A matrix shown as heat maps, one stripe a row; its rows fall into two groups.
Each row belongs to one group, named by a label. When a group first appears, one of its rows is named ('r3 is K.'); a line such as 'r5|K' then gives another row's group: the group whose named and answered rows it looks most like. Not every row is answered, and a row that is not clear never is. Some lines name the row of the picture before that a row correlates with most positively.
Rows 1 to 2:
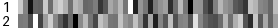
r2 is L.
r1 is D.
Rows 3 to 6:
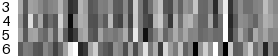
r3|L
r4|L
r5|L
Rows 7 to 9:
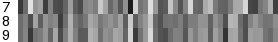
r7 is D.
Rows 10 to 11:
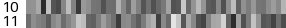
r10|L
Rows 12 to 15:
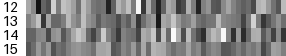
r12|D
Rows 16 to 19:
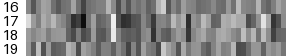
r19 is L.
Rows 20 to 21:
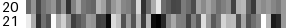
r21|D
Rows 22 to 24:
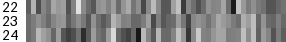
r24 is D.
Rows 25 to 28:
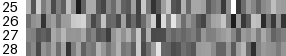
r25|L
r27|D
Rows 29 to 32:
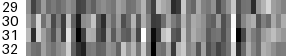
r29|L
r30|L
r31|L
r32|L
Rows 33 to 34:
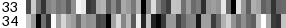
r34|D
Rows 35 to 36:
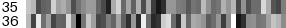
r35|D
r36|L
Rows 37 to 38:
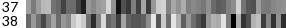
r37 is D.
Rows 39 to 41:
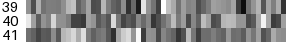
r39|L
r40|D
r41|D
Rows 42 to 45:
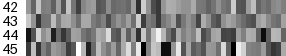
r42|L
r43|D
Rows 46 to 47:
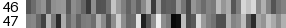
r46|D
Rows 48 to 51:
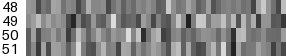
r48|D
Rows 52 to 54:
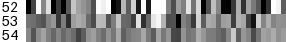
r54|L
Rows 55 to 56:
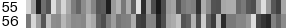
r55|D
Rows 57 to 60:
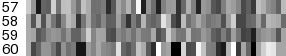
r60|L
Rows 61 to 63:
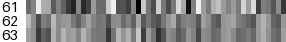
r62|D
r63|D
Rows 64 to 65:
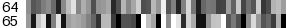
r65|L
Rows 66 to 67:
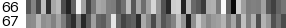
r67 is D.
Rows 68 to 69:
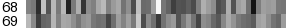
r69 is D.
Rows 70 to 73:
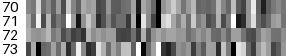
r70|L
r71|L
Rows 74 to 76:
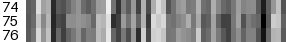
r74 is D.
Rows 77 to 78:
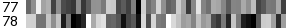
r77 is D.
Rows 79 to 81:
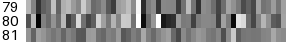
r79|D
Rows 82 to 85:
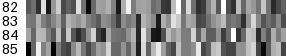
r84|L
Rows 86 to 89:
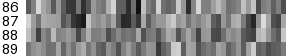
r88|D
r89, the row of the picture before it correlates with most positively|83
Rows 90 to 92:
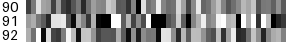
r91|D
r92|L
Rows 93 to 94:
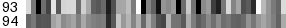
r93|D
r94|D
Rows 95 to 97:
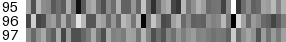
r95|L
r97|L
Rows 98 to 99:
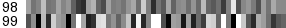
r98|L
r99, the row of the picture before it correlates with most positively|96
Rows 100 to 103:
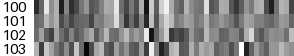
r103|L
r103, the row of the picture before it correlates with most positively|98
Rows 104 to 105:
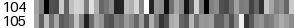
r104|D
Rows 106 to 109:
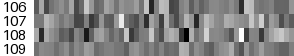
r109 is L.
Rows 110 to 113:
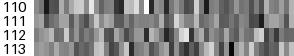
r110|D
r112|L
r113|L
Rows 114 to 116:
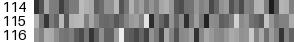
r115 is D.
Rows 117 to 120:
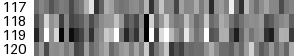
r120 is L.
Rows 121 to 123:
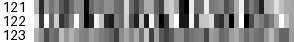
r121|L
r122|L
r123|D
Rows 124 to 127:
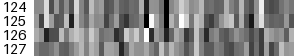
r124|L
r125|L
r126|D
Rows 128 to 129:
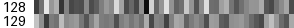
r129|D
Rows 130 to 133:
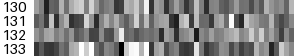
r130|D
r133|D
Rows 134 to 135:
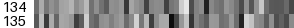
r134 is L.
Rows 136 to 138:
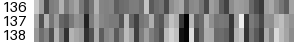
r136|D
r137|L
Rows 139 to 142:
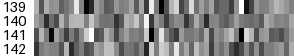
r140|D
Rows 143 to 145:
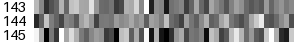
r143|D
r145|D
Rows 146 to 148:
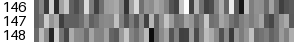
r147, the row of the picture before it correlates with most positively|144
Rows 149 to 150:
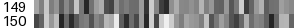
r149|L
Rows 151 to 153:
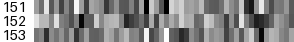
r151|L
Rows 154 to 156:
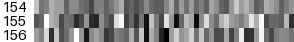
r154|D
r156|L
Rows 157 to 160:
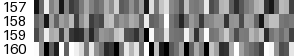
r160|D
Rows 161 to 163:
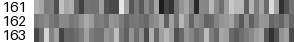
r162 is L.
